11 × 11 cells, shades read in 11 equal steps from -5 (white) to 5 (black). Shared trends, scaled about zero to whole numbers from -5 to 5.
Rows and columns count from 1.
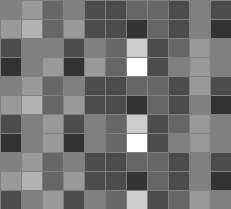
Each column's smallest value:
-1 -2 -1 -1 -1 1 -5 1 0 -1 0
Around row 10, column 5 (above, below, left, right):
2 0 -1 2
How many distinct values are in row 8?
6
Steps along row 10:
down up down up same up down up down up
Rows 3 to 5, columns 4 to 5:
2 0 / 3 -1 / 0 2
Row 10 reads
-1 -2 1 -1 2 2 3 1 2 0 3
